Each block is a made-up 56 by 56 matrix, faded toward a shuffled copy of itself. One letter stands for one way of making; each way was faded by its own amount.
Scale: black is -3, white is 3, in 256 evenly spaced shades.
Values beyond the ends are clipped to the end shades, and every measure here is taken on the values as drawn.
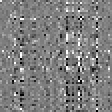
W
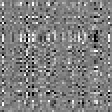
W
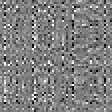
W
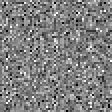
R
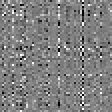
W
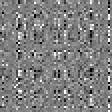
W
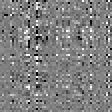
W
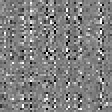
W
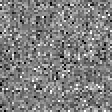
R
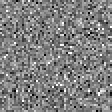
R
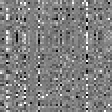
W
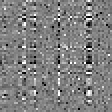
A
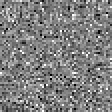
R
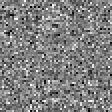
R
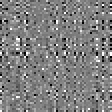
A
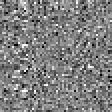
R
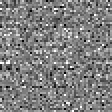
R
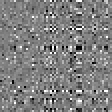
A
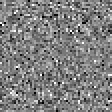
R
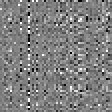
W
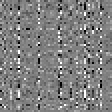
W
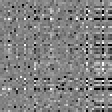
A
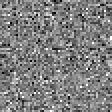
R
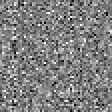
R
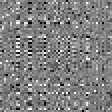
A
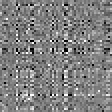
A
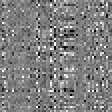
W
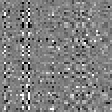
A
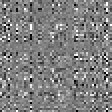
W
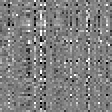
W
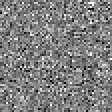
R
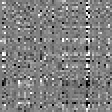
W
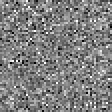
R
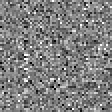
R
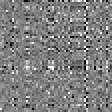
A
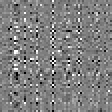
W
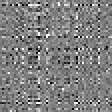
A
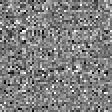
R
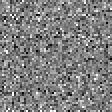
R
